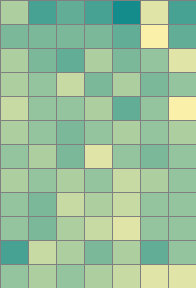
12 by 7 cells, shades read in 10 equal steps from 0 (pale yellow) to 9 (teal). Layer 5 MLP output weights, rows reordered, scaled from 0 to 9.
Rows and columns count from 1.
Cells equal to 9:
1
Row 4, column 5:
3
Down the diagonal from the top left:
3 5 6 5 6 4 4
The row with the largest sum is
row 1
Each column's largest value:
7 7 6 7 9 6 7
